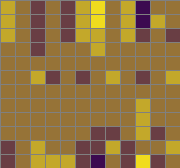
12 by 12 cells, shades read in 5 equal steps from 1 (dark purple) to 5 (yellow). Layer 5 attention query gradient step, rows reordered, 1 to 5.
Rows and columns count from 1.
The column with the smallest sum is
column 5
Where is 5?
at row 1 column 7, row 2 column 7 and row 12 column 10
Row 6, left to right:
3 3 4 2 3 2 3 4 3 2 3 4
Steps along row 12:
up up same same down down up down up down up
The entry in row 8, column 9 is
3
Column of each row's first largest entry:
7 7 1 7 1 3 1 10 10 10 3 10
